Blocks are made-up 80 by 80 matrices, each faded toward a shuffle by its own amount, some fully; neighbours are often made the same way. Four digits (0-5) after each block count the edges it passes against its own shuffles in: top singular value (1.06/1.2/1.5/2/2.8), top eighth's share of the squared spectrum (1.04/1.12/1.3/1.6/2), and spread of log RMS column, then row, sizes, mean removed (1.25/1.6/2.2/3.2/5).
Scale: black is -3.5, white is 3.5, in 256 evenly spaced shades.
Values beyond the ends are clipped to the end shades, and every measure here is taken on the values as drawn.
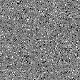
3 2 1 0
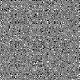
4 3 2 2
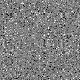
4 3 1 0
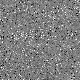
1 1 0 0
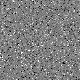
3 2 0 0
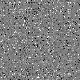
3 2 1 1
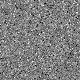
0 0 0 0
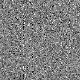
1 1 3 0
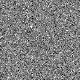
0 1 2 0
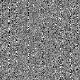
2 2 3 0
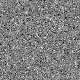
0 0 0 0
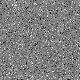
0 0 0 0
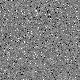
0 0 0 0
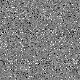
1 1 0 2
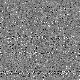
1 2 0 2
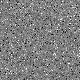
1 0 0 0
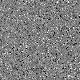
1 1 0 1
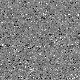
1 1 0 2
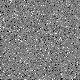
1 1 0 1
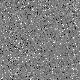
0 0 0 0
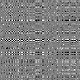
5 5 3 4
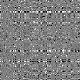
5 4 3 3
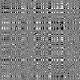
5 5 4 4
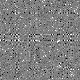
4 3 1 2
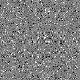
4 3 1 2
